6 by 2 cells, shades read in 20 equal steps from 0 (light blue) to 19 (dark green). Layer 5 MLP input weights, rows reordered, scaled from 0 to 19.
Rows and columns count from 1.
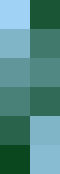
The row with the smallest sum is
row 2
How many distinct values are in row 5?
2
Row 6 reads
19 3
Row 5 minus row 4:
4 -10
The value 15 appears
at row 5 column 1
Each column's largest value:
19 17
